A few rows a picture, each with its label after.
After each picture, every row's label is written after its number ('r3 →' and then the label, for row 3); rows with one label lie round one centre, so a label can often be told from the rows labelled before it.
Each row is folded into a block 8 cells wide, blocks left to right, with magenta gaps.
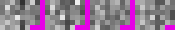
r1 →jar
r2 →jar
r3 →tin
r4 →jar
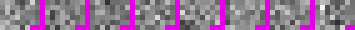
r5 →jar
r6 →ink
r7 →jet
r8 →ink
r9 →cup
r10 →tin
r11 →ink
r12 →jar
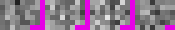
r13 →jet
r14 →jar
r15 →jar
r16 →jet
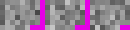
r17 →tin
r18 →tin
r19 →ink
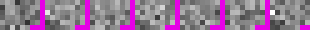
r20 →jet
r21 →cup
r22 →tin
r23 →cup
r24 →ink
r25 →tin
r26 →cup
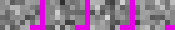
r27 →ink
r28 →jet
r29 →jar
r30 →tin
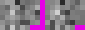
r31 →jet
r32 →jet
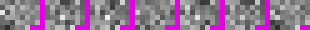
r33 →cup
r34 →jar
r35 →jar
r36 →ink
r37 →jar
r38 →jar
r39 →cup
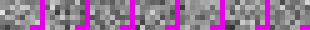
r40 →cup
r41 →jar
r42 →ink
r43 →ink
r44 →tin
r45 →cup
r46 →ink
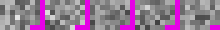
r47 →jar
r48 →cup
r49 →tin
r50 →ink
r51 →tin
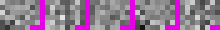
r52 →cup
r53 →jar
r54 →tin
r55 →cup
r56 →jar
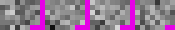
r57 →jet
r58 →cup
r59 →cup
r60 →ink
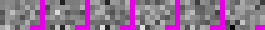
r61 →tin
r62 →jet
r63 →jet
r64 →ink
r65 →jet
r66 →cup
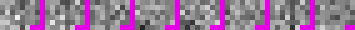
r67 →jar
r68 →jar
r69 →tin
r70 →cup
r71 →cup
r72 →tin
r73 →jar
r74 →tin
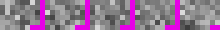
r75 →jar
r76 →ink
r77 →tin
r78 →ink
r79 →cup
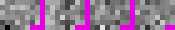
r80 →cup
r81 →jar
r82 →jet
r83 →ink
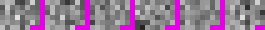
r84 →jar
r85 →jar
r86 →tin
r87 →cup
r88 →tin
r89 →jar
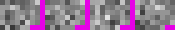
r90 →ink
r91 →ink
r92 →jar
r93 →cup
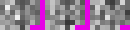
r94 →jar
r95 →jar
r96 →jar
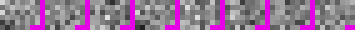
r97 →cup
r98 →ink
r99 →jar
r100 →cup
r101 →jar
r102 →jet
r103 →jet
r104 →ink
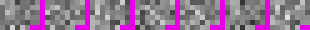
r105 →jet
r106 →ink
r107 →jar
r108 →ink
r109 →ink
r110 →jet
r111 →jar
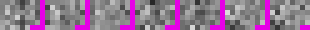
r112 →jar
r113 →tin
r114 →tin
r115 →jet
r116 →jet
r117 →cup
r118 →cup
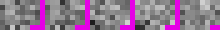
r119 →jet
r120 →jet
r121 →cup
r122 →cup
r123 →tin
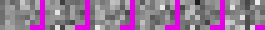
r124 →tin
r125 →jet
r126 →tin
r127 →tin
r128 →jet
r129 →jar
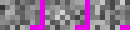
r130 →jet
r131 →ink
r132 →jar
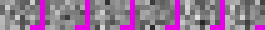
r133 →jar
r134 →tin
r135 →jet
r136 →jet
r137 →jar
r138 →jar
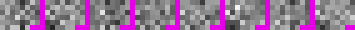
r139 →jar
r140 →cup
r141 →jet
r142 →ink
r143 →ink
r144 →cup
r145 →jar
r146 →cup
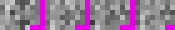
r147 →jar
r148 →tin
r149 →tin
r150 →tin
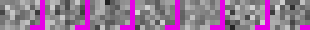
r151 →tin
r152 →jar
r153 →jet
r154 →ink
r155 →tin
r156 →cup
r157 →jar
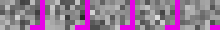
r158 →jar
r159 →jar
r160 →cup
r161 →ink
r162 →tin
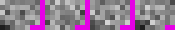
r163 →cup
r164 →tin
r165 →cup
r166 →cup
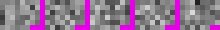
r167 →tin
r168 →ink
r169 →jar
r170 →ink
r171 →jet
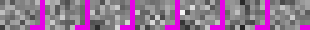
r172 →ink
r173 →jar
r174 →cup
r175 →ink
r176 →cup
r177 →jet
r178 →ink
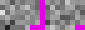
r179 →cup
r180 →tin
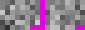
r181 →cup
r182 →tin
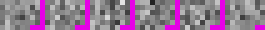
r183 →tin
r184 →tin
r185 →jar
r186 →jet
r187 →ink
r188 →tin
